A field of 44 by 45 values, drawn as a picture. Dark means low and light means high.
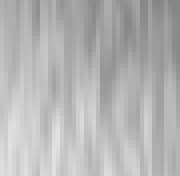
Ninth with the highest average: bottom left. Slope: up to the bottom left. Ninth with the lowest average: top right. Average level on the scale: 70%. Grain: streaks running down.
